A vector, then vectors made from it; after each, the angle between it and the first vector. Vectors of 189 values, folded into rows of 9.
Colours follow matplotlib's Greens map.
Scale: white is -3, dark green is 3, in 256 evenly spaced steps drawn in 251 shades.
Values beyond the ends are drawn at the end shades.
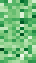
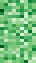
partly opposed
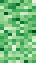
partly aligned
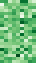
nearly parallel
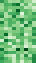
partly aligned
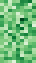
partly aligned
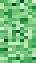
partly aligned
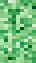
partly aligned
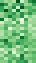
partly opposed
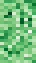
orthogonal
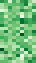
nearly parallel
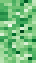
orthogonal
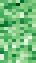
partly aligned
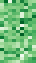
nearly parallel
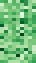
nearly parallel
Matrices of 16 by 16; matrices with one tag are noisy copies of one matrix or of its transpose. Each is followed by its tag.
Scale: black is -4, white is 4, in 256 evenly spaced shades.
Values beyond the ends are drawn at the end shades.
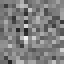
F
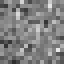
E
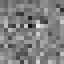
F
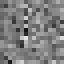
F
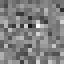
F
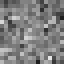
E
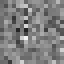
F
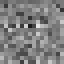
F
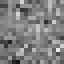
E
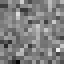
E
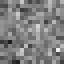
E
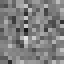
F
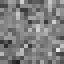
E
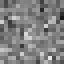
E
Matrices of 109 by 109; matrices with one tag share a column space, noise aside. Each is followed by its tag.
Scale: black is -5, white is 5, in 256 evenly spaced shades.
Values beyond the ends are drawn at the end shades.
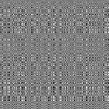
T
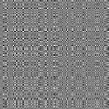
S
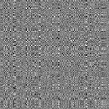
S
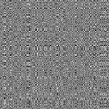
S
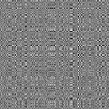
S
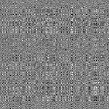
T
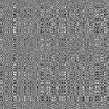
T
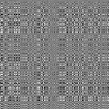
T
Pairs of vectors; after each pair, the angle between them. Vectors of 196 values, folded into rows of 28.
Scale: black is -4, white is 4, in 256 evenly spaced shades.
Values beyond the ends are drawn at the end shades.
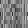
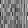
nearly parallel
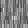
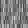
nearly parallel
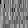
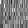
nearly opposite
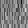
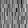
nearly parallel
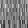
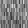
partly aligned
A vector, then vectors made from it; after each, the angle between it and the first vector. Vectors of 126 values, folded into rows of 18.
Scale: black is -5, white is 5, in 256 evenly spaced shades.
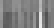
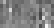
partly opposed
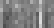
nearly parallel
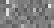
orthogonal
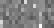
partly aligned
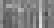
nearly parallel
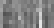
nearly parallel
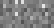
orthogonal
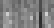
nearly opposite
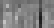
nearly opposite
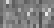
partly opposed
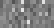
orthogonal
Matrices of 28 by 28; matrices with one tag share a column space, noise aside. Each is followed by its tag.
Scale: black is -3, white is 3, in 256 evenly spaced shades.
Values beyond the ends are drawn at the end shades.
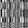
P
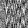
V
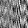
V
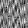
V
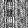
P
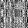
P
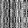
P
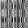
P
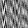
V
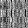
P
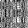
P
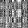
P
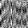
V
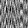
V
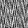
V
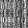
P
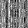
P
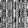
P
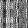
P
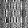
P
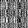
P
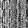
P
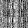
P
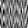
V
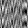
V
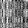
P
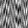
V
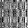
P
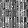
P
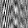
V
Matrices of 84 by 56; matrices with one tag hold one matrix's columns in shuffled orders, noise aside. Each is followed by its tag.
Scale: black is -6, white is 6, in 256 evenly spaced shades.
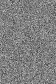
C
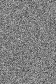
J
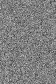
C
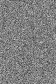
J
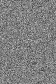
J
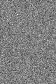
J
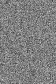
C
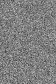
C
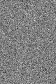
J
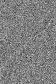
C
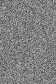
J
